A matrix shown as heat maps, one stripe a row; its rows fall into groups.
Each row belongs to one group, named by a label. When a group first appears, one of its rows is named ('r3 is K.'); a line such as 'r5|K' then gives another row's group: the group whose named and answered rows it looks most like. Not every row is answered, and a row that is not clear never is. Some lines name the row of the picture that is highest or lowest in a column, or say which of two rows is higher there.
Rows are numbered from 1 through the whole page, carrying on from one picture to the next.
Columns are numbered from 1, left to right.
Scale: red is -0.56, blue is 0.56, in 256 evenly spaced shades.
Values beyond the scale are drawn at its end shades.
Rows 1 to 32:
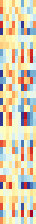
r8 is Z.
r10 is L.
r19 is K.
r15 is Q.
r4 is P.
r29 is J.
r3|L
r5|Q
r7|P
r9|Z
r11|Q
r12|Z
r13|Q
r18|Q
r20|K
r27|Q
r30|P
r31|Z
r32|P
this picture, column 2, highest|12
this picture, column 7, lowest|12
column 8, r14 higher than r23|Yes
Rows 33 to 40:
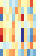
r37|P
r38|P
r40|Q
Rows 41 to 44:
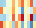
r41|Z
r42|P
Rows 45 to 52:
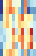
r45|Q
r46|Q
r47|L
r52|Q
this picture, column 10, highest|46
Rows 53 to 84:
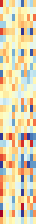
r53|P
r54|L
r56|Z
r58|Z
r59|L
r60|K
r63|Q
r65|J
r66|K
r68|K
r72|Q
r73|Z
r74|J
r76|Q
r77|Z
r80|P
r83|P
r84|P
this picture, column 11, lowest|73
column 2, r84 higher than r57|Yes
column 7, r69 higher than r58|Yes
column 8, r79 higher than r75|No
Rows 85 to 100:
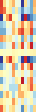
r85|P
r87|Q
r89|Z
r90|P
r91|Z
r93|Q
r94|Z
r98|L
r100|P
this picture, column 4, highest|97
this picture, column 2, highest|89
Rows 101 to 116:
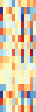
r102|Q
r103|P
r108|Z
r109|P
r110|J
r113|Z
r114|Q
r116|Z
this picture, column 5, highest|101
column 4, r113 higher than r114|Yes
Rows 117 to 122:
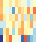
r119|J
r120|Z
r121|L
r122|Q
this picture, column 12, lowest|118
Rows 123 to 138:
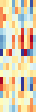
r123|K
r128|Z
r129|Z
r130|Q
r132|L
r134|P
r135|P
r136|L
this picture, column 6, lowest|124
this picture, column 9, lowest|130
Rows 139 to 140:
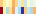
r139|J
